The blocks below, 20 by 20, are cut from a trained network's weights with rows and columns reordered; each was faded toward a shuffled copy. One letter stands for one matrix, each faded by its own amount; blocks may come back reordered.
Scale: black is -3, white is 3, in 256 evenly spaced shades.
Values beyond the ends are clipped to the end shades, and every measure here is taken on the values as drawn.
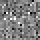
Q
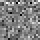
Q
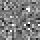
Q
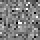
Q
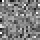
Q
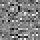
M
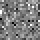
M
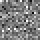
Q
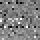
M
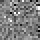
Q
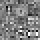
M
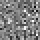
Q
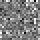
Q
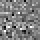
M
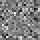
Q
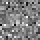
Q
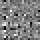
M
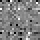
M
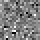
M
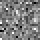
M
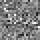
Q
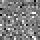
M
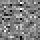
M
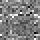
M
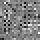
M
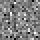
M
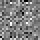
M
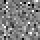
M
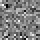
M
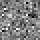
Q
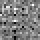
M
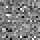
Q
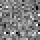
Q
